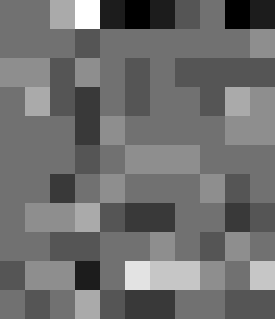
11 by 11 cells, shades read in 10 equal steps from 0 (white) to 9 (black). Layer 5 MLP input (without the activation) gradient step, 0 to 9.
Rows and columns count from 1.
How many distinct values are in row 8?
5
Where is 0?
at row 1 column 4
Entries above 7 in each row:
5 0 0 0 0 0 0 0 0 1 0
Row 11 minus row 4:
0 3 -1 -4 1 1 2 0 -1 3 2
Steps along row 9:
same up same down same down up up down up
